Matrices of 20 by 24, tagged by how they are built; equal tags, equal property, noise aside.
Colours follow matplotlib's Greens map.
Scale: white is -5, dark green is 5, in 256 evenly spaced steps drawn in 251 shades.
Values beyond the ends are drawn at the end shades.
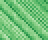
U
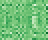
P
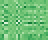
P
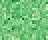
P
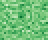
P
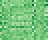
P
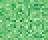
P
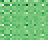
P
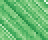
U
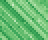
U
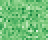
P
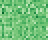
P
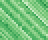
U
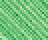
U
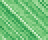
U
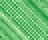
U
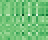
P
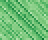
U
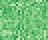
P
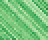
U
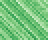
U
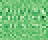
P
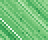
U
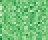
P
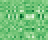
P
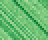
U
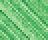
U
